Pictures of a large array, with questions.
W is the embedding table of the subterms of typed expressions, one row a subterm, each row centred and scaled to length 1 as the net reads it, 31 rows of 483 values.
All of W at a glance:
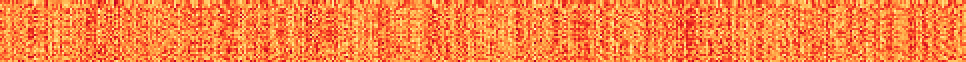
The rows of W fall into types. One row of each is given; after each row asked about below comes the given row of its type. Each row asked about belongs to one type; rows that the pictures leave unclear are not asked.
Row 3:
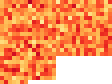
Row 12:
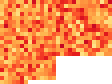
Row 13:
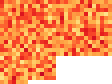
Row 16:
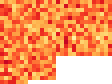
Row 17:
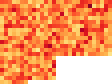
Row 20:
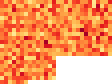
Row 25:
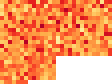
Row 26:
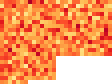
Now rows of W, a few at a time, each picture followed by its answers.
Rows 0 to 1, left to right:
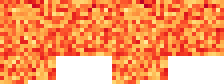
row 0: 12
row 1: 12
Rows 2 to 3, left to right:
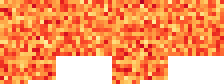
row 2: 3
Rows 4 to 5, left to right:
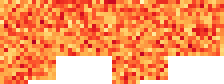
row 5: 13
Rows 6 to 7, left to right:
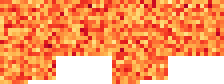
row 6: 17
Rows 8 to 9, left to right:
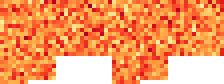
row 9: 25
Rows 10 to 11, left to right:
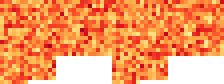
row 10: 17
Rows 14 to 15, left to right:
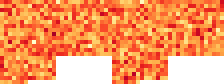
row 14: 17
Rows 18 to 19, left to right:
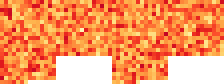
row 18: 16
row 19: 12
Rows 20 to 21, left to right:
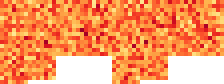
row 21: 13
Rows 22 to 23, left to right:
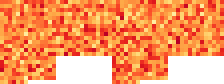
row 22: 13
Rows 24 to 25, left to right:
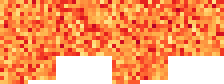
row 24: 12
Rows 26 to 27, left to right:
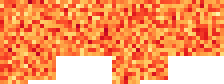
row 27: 13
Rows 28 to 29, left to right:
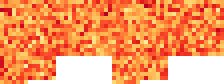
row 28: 17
